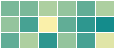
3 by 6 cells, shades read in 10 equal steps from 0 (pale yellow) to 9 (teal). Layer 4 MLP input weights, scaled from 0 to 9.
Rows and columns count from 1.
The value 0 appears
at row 2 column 3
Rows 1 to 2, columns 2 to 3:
5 3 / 7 0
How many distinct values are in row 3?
6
